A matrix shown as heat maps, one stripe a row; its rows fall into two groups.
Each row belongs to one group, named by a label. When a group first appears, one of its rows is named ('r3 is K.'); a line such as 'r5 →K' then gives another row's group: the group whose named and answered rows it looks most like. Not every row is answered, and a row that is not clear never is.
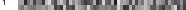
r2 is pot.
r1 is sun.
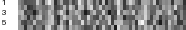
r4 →pot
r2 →pot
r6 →sun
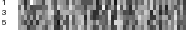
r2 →sun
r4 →pot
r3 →pot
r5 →pot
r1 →sun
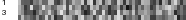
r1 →pot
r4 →pot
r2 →sun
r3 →sun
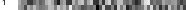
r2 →sun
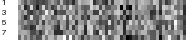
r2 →sun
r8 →sun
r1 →pot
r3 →pot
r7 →pot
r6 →pot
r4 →sun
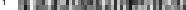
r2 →sun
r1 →sun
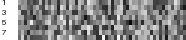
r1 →pot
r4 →sun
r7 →pot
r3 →pot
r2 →pot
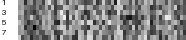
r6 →sun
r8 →pot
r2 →pot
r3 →sun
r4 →sun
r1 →sun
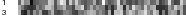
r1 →sun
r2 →pot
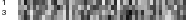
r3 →sun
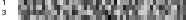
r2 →pot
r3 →pot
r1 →sun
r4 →sun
